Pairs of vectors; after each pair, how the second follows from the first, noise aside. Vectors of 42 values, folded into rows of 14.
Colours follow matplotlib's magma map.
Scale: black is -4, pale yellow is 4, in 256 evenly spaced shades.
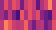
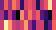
scaled up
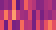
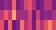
copied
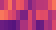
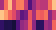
scaled up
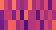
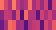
copied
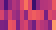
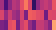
copied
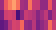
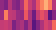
wrapped around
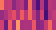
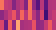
copied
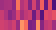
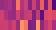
copied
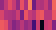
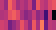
wrapped around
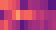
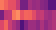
copied
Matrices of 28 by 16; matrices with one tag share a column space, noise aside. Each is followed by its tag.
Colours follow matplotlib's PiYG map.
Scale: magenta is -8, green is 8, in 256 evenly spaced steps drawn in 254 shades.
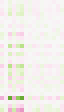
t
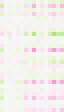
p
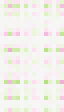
p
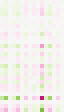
t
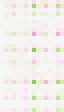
p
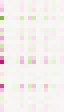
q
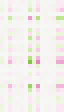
q
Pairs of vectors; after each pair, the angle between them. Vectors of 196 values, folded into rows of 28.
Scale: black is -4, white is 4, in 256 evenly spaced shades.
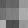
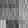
nearly parallel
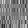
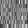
partly aligned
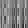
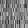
partly opposed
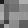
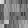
nearly opposite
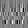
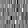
orthogonal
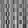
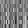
nearly opposite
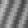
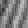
nearly opposite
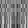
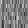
partly opposed
